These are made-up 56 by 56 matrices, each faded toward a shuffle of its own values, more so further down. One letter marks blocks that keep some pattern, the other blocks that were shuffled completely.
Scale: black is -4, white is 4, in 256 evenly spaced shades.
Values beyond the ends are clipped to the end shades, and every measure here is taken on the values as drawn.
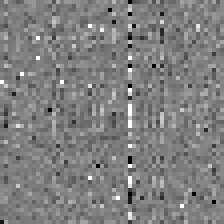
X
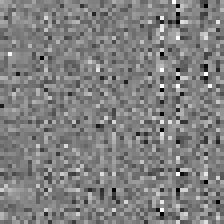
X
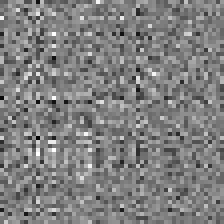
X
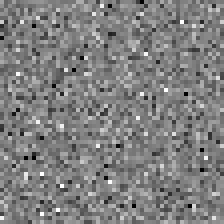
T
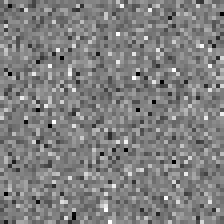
T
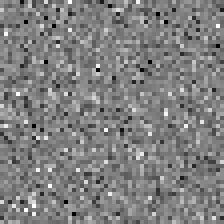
T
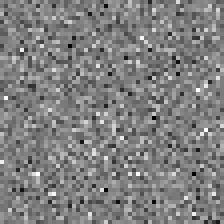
T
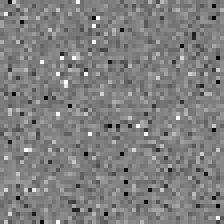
T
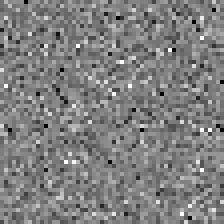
T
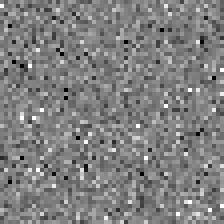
T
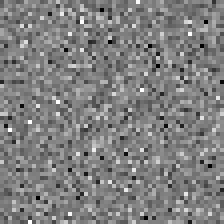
T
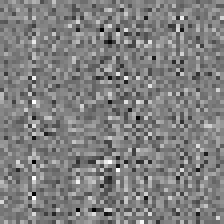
X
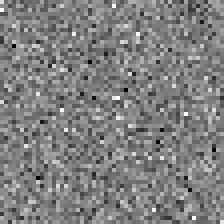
T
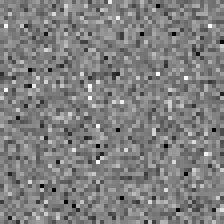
T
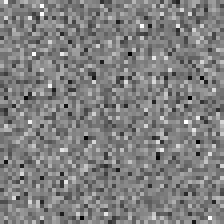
T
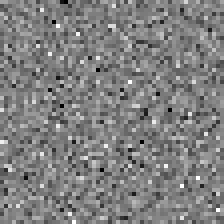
T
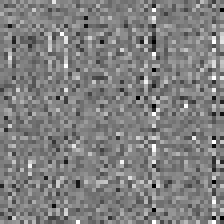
X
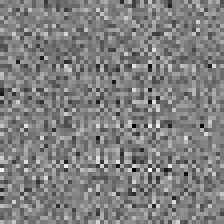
X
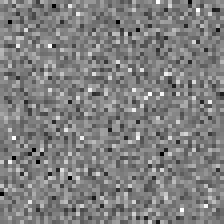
T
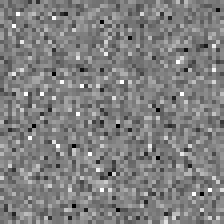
T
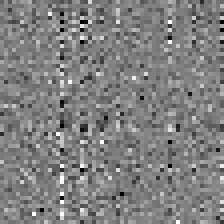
X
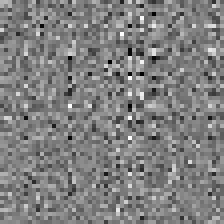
X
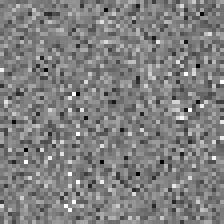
T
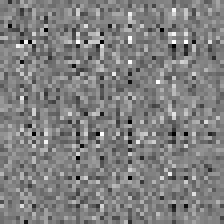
X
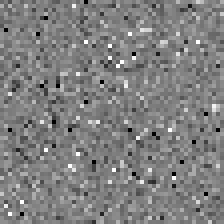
T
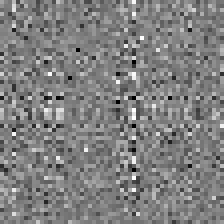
X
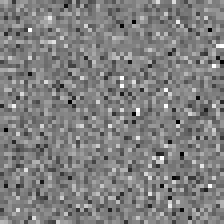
T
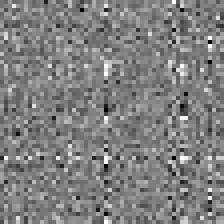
X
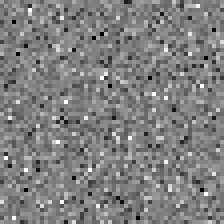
T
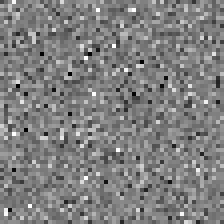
T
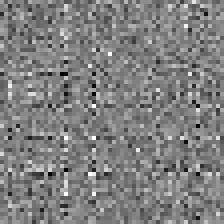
X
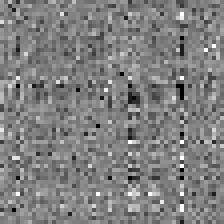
X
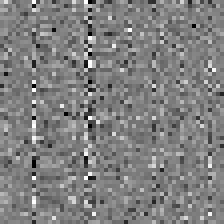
X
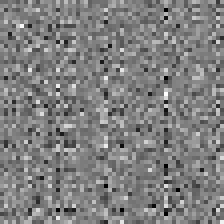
X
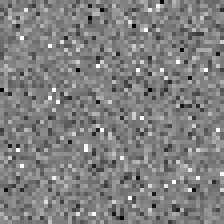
T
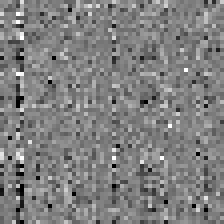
X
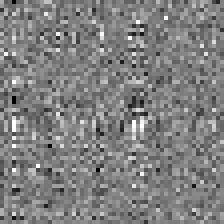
X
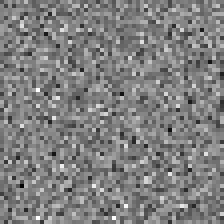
T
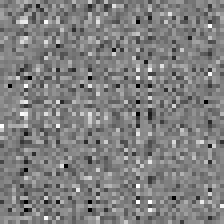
X
